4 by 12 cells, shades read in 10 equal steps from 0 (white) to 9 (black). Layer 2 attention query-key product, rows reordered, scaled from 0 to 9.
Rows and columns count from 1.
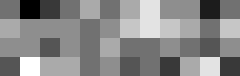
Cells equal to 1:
3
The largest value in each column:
6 9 7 5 5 5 6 5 7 5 8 7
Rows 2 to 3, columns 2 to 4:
4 4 4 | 4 6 4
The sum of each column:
18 17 20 16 18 16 16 12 17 15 20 18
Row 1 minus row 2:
2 5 3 1 -2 1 1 0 2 1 3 3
